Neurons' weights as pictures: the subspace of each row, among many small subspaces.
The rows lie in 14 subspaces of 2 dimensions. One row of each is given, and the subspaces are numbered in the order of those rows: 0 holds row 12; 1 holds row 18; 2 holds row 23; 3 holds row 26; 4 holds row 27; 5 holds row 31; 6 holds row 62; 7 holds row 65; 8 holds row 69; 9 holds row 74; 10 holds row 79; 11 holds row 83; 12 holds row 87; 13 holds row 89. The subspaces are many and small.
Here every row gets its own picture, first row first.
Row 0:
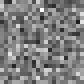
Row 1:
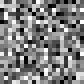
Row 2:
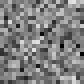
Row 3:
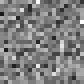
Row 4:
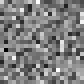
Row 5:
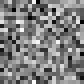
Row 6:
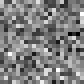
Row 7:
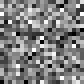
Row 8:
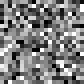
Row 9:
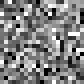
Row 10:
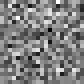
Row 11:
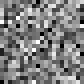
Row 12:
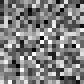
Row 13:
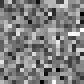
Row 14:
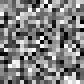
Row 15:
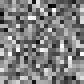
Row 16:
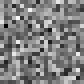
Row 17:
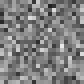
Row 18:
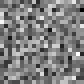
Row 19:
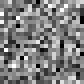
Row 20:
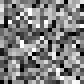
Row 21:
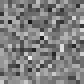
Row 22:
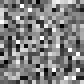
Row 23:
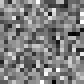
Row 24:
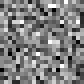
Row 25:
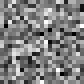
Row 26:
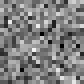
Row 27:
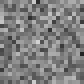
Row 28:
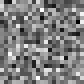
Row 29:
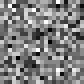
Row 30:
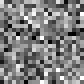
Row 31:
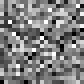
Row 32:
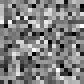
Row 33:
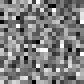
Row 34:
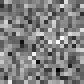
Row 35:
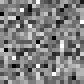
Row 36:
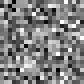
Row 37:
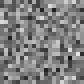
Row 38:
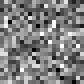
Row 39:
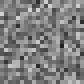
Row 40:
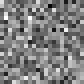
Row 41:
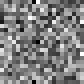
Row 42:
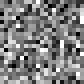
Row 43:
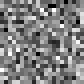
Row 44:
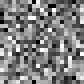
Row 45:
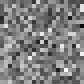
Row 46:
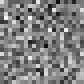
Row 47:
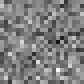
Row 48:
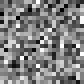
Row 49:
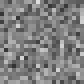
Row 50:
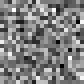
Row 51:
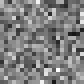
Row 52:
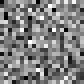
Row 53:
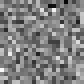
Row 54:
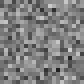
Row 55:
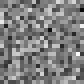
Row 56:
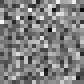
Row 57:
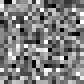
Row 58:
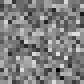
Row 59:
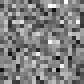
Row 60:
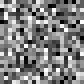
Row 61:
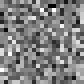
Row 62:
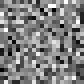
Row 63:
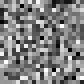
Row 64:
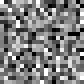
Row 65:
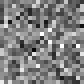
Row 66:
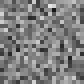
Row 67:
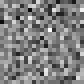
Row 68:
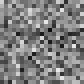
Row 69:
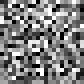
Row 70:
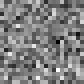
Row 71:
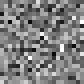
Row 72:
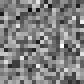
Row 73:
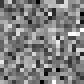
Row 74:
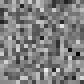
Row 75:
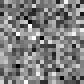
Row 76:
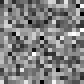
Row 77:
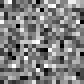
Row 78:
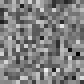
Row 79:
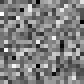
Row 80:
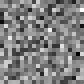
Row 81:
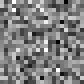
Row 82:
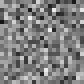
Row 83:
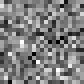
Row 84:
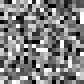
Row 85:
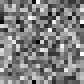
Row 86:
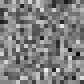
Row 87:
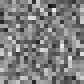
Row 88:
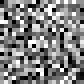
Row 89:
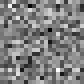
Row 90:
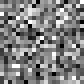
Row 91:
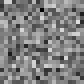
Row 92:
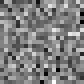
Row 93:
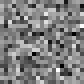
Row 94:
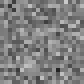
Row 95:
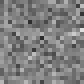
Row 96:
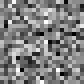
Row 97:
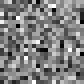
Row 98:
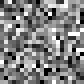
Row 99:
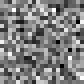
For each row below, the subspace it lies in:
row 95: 5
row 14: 11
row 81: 9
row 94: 13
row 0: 3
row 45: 4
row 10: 8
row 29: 8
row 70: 11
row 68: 0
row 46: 8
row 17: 12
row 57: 3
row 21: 5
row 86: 9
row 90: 10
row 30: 10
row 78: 9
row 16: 9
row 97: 7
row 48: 0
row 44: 12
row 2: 3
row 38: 3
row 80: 1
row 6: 0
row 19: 0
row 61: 6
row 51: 2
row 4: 10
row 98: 2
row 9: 2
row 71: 5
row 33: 7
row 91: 3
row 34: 11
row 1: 13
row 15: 12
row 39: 11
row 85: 4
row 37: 1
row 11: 7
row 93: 12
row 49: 0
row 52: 8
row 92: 5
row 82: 13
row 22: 9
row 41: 4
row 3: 10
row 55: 1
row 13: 2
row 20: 7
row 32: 12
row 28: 3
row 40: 8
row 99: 4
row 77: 3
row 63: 9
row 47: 11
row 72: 11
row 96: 1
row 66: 12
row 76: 5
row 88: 8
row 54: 1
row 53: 6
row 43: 6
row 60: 13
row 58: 7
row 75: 10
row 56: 13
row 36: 13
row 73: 2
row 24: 6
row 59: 6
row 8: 6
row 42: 0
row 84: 7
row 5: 4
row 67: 13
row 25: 1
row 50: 4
